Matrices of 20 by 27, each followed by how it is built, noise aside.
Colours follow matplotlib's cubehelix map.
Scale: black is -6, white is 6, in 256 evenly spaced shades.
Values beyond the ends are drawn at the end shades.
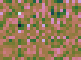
low rank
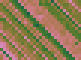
Toeplitz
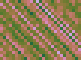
Toeplitz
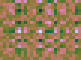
low rank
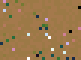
sparse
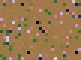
sparse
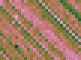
Toeplitz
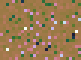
sparse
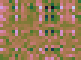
low rank
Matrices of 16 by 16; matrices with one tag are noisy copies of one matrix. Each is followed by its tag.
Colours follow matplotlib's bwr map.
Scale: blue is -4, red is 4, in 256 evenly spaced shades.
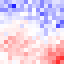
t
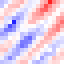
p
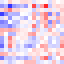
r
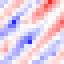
p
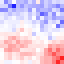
t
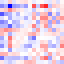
r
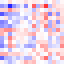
r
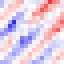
p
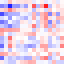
r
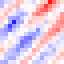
p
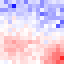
t
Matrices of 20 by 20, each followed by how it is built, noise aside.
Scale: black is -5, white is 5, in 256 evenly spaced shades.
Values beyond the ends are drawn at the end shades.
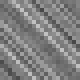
Toeplitz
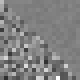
lower triangular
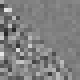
lower triangular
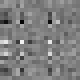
low rank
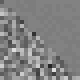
lower triangular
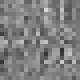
low rank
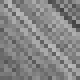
Toeplitz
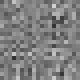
low rank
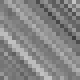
Toeplitz
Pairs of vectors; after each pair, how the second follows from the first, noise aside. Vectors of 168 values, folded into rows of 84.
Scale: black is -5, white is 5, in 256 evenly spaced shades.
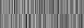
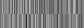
copied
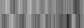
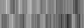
copied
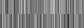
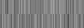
shrunk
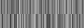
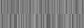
shrunk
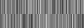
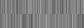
shrunk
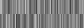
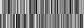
scaled up
